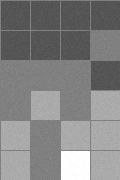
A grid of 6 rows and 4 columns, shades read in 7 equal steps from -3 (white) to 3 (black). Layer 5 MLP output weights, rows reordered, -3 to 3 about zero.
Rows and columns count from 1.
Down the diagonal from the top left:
1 1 0 -1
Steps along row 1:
same same same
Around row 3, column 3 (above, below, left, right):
1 0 0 1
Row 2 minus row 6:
2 1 4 1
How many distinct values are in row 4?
2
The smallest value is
-3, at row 6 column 3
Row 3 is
0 0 0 1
